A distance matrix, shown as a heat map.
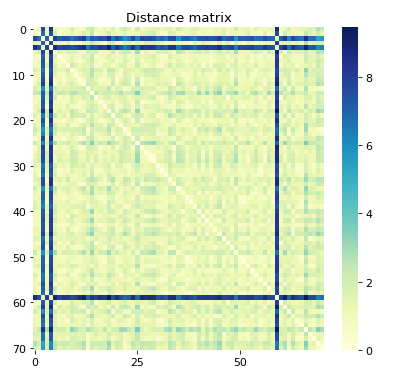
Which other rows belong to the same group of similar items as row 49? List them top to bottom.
0, 1, 3, 5, 6, 7, 8, 9, 10, 11, 12, 13, 14, 15, 16, 17, 18, 19, 20, 21, 22, 23, 24, 25, 26, 27, 28, 29, 30, 31, 32, 33, 34, 35, 36, 37, 38, 39, 40, 41, 42, 43, 44, 45, 46, 47, 48, 50, 51, 52, 53, 54, 55, 56, 57, 58, 60, 61, 62, 63, 64, 65, 66, 67, 68, 69, 70
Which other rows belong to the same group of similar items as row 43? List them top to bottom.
0, 1, 3, 5, 6, 7, 8, 9, 10, 11, 12, 13, 14, 15, 16, 17, 18, 19, 20, 21, 22, 23, 24, 25, 26, 27, 28, 29, 30, 31, 32, 33, 34, 35, 36, 37, 38, 39, 40, 41, 42, 44, 45, 46, 47, 48, 49, 50, 51, 52, 53, 54, 55, 56, 57, 58, 60, 61, 62, 63, 64, 65, 66, 67, 68, 69, 70
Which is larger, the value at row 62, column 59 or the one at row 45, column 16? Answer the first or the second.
the first
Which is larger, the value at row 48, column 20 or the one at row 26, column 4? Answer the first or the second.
the second
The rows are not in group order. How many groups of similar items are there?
2
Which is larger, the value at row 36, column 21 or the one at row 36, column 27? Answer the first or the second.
the second
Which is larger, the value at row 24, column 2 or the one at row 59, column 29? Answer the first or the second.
the second
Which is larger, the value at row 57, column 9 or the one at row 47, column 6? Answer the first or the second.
the first
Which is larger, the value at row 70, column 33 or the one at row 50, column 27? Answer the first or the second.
the first
